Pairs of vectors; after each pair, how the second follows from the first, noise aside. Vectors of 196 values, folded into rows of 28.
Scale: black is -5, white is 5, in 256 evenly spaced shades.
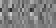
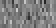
shuffled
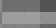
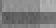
negated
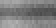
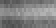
negated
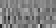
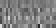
negated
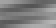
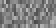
shuffled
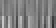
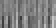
negated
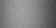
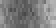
negated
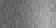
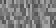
shuffled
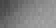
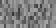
shuffled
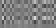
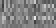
sign-scrambled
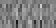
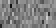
shuffled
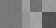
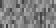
shuffled
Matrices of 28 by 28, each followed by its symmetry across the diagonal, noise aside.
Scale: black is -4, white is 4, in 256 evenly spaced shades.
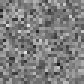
neither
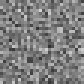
antisymmetric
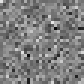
symmetric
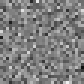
antisymmetric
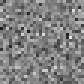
neither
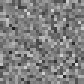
antisymmetric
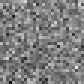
neither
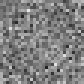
symmetric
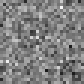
symmetric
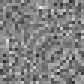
symmetric
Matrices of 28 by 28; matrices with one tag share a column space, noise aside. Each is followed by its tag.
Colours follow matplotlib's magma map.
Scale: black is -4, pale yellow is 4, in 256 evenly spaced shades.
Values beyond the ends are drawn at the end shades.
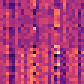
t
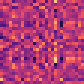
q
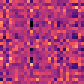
q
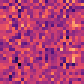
q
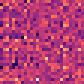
q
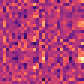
q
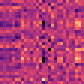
q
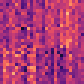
t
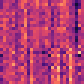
t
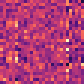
q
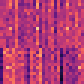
t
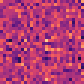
q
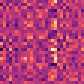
q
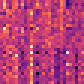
t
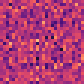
q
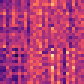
t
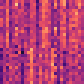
t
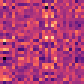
q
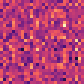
q
